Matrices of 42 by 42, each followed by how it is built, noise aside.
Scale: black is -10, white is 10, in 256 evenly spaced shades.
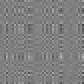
low rank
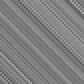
Toeplitz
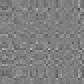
low rank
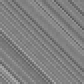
Toeplitz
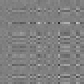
low rank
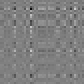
low rank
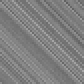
Toeplitz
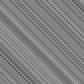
Toeplitz
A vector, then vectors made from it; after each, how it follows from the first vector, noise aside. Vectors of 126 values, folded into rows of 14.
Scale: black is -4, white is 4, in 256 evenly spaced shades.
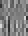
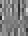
reversed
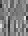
copied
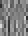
copied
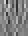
wrapped around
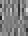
reversed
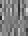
reversed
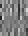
reversed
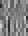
copied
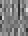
reversed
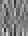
wrapped around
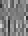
copied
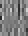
reversed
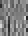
copied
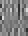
reversed
